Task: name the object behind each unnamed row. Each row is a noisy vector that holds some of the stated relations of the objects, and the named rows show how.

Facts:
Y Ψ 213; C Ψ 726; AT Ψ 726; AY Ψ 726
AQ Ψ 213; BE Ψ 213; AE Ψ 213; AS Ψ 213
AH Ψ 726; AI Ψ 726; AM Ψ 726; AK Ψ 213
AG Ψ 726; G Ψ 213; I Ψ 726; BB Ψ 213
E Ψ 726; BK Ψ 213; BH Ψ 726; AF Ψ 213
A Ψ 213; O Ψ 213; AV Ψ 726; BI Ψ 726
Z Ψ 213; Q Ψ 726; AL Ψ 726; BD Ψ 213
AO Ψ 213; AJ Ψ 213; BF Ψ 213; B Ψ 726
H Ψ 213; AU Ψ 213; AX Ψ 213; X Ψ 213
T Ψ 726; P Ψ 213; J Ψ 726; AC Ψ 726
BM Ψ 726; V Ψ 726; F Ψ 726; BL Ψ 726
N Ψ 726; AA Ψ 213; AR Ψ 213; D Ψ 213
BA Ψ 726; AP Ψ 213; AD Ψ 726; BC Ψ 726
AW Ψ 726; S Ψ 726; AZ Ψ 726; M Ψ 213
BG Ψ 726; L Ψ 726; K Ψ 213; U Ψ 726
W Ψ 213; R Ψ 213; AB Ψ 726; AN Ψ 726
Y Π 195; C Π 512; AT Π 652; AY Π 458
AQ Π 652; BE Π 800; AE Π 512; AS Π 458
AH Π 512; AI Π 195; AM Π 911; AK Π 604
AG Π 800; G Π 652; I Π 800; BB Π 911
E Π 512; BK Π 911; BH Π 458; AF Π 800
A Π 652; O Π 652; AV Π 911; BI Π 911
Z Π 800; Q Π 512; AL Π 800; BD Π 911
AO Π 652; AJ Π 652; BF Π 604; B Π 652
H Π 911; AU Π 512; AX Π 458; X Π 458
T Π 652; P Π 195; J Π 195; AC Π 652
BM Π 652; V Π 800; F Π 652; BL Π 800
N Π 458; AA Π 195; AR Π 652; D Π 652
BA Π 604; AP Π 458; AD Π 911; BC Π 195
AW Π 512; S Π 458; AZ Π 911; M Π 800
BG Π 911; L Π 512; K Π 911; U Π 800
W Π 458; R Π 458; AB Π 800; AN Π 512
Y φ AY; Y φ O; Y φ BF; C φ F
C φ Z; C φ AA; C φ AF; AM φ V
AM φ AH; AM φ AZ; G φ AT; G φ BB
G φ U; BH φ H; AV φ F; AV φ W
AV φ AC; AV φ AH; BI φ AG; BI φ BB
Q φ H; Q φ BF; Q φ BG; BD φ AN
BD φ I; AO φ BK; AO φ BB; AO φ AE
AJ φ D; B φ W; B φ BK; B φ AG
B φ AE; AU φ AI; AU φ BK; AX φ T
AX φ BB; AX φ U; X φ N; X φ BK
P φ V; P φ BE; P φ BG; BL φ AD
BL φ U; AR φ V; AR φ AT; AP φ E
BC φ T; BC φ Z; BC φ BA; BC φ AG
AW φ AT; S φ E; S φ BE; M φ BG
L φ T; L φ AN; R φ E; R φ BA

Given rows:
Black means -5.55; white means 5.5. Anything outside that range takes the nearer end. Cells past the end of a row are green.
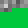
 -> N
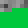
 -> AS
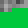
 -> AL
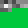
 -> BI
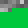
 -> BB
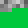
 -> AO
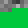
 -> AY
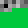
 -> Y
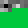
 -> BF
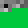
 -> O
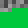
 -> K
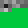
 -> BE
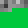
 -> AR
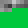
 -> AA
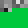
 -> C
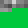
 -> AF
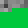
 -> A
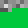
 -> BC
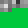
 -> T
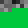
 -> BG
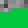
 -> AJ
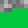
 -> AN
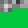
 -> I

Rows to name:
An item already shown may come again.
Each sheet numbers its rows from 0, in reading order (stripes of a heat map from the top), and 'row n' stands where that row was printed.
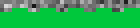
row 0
BL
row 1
BE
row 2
AH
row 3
AY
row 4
AM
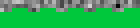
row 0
AE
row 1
AW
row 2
K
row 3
N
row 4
P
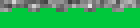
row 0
AF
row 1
AD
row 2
BH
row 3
N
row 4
G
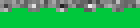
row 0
D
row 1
AI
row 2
BE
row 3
BI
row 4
E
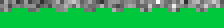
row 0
V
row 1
AZ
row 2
AO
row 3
AY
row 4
AK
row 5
AU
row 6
U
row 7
AX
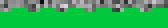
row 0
AJ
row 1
Q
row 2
L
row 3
AT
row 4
AV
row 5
W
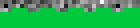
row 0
H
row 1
AZ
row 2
BA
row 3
AU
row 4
M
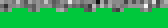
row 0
AP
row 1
R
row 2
Z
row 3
Q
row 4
S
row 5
AG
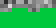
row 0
BD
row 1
X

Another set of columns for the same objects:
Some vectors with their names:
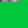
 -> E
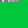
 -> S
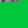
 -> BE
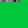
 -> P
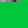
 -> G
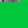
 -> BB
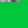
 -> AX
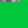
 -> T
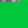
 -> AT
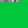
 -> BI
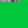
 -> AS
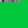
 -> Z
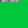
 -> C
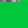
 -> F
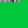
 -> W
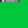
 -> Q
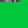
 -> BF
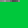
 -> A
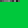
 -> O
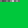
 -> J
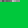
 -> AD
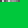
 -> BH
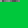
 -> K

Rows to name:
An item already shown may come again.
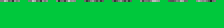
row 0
AE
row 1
AE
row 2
AI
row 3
H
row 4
H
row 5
I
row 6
BG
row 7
AR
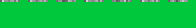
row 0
AW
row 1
C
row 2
T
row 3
AW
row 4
AM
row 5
L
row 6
AN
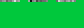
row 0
N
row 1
AA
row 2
L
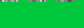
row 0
L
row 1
AV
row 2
AK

